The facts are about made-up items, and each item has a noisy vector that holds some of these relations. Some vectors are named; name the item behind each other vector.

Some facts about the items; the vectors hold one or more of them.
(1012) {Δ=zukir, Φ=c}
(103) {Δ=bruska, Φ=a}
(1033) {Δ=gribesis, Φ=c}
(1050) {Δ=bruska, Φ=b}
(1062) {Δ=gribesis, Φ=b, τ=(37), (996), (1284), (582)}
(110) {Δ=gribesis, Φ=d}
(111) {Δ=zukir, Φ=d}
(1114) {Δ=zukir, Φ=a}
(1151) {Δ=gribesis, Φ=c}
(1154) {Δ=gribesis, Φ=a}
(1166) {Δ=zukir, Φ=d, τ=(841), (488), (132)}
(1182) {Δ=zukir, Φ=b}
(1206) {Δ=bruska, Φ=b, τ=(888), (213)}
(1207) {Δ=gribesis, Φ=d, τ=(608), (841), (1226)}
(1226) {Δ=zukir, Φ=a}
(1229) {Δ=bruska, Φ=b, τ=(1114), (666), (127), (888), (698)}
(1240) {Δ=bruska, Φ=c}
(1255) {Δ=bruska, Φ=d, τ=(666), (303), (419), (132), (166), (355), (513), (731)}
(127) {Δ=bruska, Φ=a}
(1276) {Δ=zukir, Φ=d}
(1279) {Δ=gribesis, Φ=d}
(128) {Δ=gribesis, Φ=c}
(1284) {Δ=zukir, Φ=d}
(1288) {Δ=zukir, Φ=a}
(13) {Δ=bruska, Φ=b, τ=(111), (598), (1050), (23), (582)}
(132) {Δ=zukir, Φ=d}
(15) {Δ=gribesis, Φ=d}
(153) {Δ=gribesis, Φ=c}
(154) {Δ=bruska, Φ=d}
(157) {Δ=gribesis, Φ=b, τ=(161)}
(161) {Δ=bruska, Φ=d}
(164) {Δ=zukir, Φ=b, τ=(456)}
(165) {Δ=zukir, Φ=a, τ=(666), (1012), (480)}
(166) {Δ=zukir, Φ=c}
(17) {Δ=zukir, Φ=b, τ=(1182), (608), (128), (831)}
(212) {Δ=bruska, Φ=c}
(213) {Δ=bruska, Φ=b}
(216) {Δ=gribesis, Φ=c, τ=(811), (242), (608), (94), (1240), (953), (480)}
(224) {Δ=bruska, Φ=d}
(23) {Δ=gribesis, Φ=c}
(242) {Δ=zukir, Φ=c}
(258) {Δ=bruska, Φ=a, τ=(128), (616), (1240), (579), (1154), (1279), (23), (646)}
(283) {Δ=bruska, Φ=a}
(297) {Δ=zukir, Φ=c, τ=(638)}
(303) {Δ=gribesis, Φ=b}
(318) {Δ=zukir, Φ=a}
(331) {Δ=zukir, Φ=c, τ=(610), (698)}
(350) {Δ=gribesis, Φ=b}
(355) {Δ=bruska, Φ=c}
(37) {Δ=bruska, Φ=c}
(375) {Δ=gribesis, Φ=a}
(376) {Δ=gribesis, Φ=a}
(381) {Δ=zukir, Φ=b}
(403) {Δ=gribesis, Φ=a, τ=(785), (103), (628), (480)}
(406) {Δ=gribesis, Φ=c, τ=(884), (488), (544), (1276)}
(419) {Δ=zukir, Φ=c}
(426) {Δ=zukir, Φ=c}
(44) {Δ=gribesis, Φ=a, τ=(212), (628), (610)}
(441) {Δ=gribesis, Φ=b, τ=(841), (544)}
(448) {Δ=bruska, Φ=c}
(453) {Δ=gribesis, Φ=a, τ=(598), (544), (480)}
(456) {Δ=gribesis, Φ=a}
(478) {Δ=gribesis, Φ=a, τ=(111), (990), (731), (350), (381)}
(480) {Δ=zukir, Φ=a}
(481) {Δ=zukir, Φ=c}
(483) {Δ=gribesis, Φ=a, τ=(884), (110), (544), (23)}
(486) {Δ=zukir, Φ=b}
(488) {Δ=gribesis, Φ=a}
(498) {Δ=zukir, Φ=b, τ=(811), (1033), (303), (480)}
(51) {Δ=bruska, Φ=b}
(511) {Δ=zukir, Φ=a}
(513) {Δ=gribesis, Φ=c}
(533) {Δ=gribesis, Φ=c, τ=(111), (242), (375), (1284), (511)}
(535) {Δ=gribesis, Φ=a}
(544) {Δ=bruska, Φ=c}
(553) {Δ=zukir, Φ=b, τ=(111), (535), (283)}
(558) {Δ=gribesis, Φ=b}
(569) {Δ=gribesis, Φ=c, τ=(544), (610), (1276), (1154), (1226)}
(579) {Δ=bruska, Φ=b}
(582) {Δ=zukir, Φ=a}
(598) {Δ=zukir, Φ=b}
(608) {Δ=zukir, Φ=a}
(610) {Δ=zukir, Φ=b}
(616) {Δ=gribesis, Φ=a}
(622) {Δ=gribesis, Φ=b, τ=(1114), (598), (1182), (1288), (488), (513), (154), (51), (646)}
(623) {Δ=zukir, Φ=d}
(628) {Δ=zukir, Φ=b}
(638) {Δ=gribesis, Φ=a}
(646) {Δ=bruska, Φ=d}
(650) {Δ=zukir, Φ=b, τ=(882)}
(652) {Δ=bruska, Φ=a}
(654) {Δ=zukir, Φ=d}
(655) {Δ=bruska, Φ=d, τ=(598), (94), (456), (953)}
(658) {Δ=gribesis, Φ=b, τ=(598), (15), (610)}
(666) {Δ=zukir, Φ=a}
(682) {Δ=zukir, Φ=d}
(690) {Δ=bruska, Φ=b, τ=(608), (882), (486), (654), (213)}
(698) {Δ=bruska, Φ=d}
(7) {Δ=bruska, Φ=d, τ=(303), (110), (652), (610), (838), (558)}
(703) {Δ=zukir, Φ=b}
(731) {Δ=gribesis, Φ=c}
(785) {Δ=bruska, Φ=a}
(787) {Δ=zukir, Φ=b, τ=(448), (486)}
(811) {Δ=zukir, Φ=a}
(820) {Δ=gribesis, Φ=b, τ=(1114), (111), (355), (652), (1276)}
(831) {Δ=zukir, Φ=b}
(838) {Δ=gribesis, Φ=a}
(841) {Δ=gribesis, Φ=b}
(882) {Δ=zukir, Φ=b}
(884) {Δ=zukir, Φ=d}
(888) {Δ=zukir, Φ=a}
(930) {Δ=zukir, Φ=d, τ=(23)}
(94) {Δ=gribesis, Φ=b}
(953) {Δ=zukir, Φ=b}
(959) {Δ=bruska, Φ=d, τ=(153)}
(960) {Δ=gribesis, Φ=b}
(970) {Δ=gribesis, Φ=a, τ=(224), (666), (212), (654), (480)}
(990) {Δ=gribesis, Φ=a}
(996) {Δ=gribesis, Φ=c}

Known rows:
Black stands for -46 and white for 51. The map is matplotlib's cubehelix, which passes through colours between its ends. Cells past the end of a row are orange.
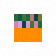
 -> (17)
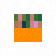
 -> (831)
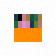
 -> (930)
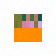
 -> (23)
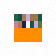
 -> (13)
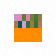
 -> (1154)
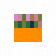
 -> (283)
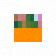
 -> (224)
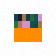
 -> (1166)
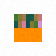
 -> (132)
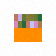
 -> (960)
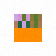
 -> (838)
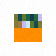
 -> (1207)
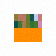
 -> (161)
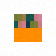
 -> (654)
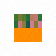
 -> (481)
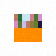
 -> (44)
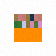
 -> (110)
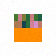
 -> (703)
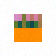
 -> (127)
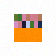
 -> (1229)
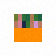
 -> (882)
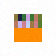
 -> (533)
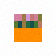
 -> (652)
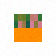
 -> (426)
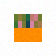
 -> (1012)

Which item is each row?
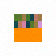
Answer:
(1284)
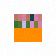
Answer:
(15)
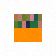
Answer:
(1226)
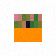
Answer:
(811)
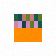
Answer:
(164)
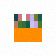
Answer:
(610)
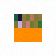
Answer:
(297)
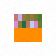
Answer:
(303)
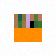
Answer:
(258)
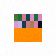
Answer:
(498)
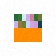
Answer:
(658)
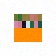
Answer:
(1206)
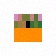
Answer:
(666)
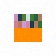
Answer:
(478)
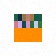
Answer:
(553)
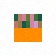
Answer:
(598)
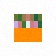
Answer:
(622)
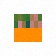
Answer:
(242)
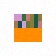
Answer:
(488)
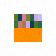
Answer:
(1255)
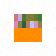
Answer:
(94)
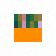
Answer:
(884)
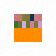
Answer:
(1279)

